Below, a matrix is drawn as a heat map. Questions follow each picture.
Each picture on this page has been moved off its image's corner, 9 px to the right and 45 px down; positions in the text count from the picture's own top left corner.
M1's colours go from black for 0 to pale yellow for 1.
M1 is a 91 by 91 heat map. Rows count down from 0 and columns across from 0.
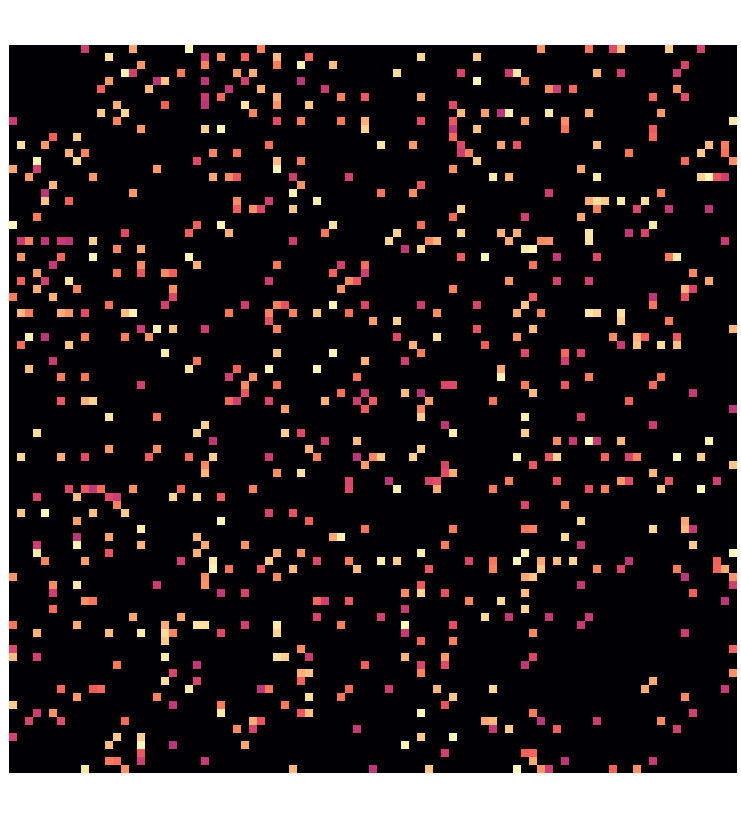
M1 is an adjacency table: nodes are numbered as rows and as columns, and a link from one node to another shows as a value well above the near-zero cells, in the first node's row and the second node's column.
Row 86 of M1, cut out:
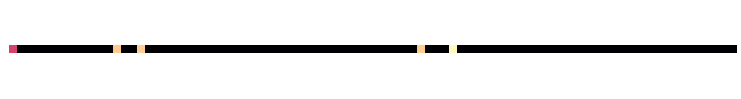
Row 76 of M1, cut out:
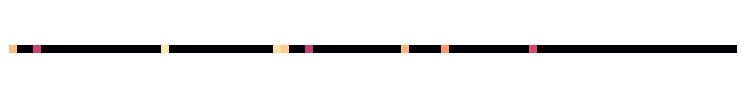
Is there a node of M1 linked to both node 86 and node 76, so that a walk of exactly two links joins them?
yes
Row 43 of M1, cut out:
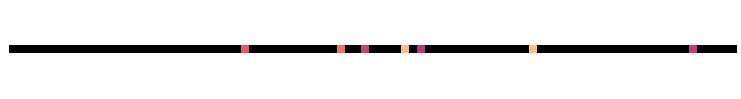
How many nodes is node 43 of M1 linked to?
7
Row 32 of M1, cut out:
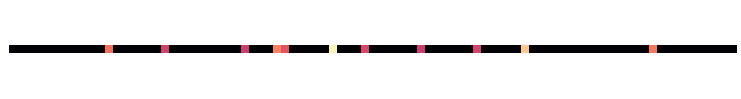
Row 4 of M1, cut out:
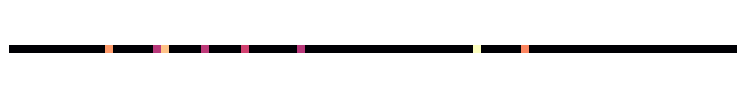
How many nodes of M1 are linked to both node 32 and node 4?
5
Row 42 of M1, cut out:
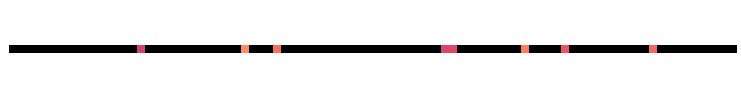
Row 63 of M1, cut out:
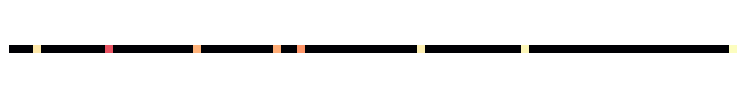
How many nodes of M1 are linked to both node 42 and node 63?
2
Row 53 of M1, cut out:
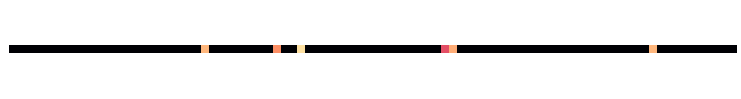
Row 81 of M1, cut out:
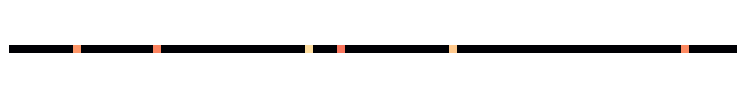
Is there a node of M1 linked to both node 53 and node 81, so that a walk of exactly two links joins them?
yes
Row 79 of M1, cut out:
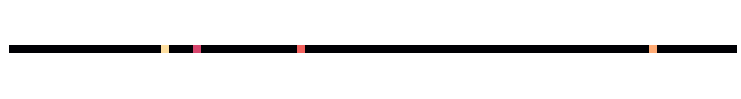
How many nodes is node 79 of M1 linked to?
4
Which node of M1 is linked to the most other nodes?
node 51
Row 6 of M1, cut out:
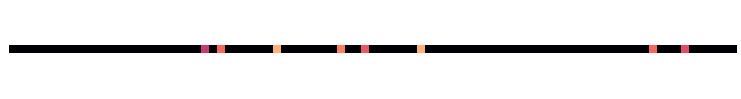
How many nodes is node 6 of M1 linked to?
8
